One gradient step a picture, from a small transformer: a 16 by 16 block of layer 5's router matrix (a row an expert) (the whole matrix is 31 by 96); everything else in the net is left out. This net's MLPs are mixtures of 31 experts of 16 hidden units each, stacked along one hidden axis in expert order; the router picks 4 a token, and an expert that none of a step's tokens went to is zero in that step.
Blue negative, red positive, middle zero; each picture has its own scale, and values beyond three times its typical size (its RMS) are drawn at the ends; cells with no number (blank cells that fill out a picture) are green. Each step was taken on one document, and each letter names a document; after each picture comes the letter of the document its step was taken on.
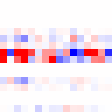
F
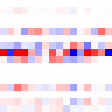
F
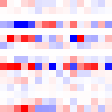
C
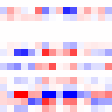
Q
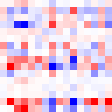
C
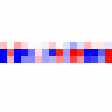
F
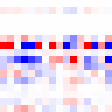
C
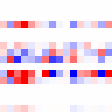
F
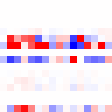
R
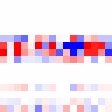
R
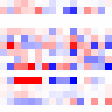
C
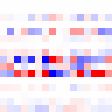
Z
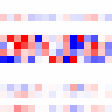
R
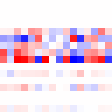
R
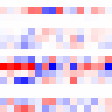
Q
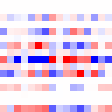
Z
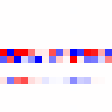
F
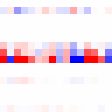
F
